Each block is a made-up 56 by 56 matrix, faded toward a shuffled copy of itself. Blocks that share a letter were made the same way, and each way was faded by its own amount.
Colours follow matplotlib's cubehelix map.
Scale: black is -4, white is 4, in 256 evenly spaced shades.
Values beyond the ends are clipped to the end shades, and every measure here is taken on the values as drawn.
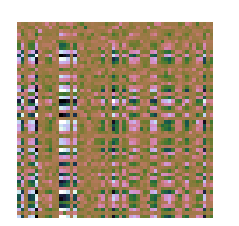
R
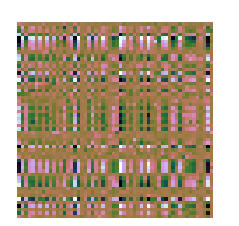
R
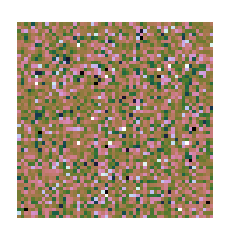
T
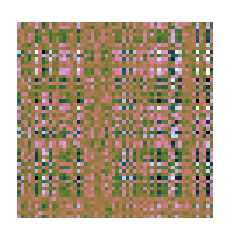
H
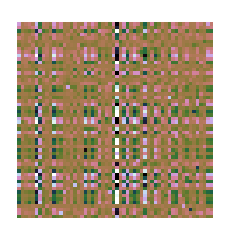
R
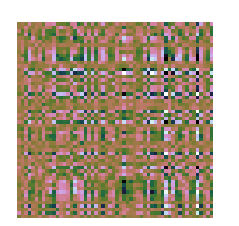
H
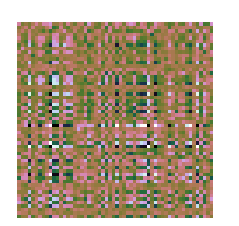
H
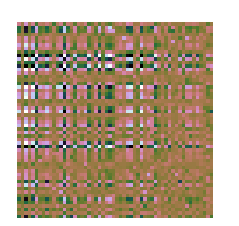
R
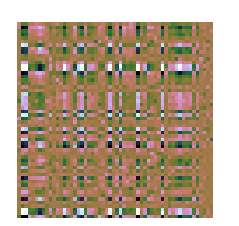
R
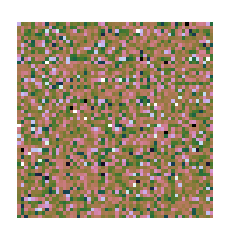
T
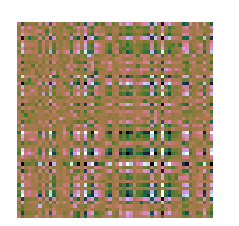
R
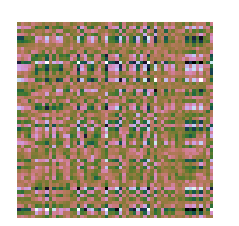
H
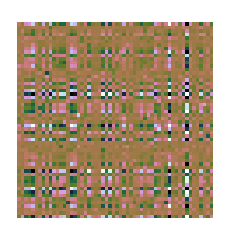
R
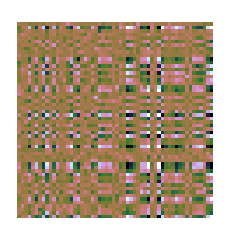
R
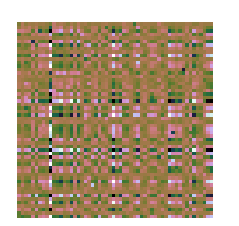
R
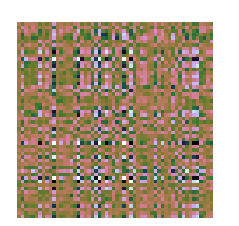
H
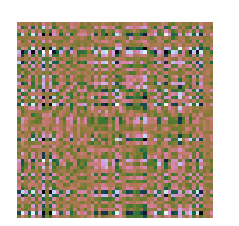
H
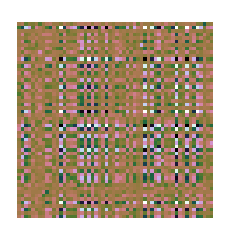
R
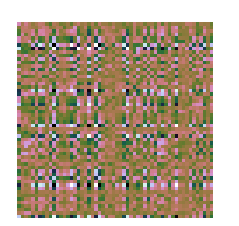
H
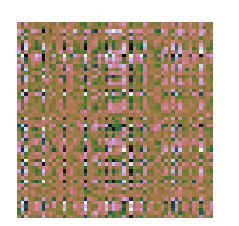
H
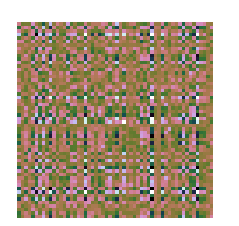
H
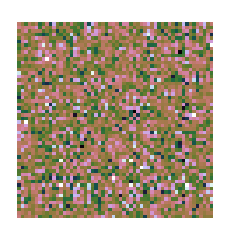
T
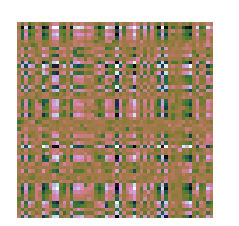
R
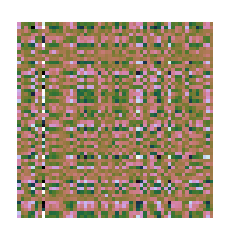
H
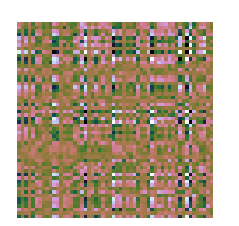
H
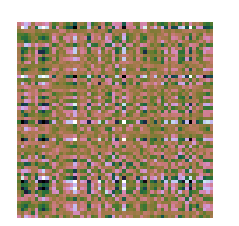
H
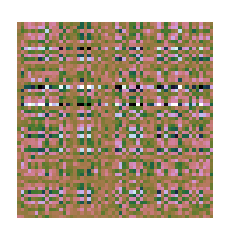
H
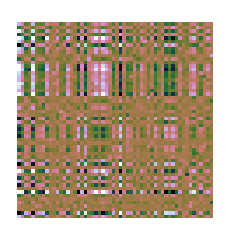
R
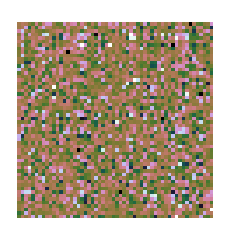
T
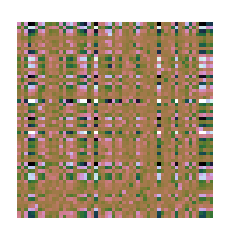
R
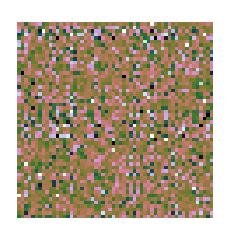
T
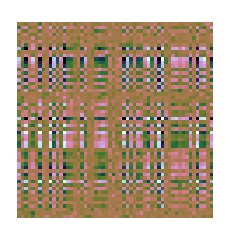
R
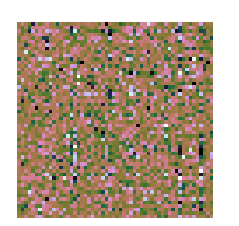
T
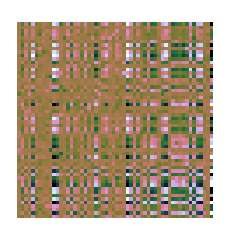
R
